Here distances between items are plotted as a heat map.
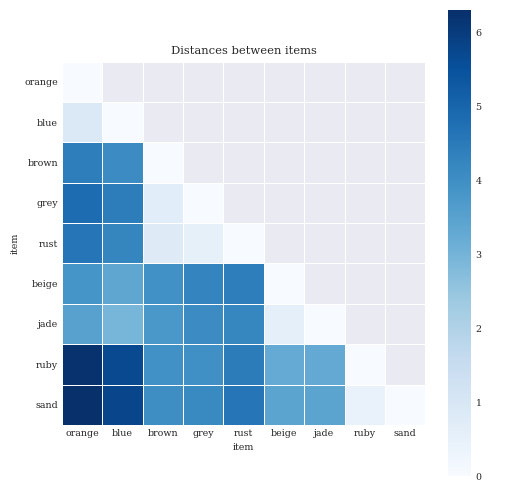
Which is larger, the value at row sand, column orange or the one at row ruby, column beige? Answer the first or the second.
the first
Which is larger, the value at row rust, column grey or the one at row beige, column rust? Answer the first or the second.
the second
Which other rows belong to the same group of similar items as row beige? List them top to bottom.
jade
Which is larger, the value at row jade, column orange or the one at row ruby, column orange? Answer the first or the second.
the second
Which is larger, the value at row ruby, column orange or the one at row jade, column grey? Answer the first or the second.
the first
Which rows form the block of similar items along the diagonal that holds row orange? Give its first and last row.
orange to blue
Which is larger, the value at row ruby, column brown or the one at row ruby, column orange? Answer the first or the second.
the second
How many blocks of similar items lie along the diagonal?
4
